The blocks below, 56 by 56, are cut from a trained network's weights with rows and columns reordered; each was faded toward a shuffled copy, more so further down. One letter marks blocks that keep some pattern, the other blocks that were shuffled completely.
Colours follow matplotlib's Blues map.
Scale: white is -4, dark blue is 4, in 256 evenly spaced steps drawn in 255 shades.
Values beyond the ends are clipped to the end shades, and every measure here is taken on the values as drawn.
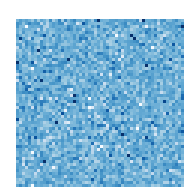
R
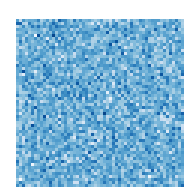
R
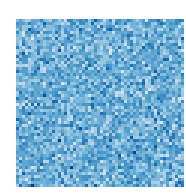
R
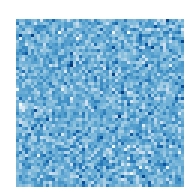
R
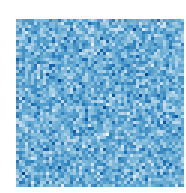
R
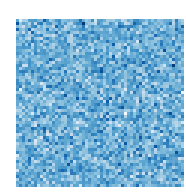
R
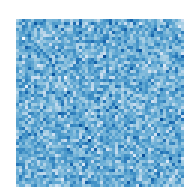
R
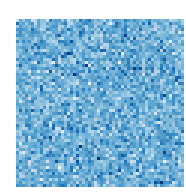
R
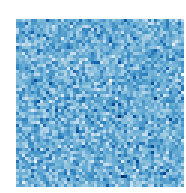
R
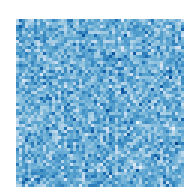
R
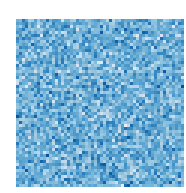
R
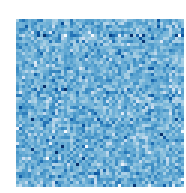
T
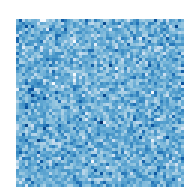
R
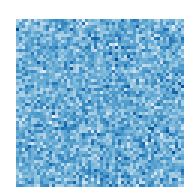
T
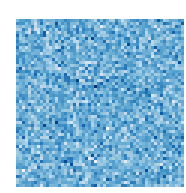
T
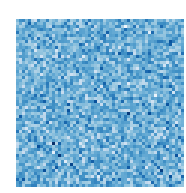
T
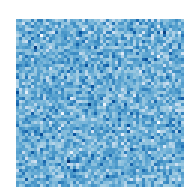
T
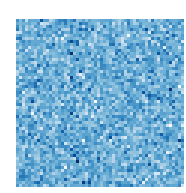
R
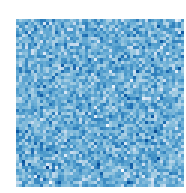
R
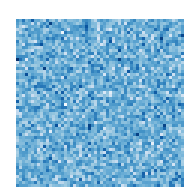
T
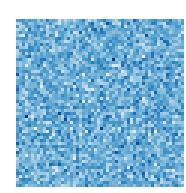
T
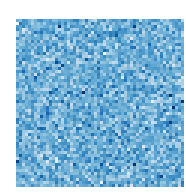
R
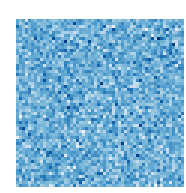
R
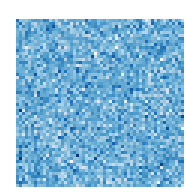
T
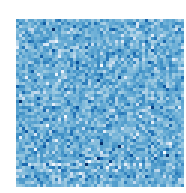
T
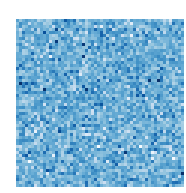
R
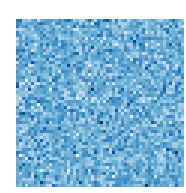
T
